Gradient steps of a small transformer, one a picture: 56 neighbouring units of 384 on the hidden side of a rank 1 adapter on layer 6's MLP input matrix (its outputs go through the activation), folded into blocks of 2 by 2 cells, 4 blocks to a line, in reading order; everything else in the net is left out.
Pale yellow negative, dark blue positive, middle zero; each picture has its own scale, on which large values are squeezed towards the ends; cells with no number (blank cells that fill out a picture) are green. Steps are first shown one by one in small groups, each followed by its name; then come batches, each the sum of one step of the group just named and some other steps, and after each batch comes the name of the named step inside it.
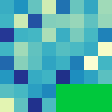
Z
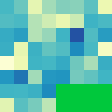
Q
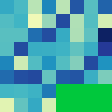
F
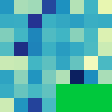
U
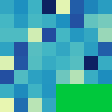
F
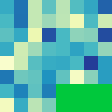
Q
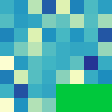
Q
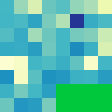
Q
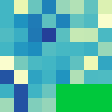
F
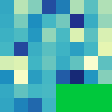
U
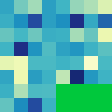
U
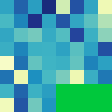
F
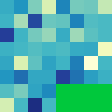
Z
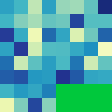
Z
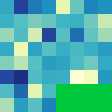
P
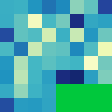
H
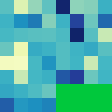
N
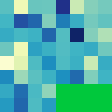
N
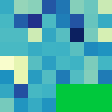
N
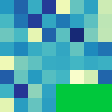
P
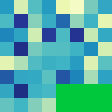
H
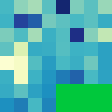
N
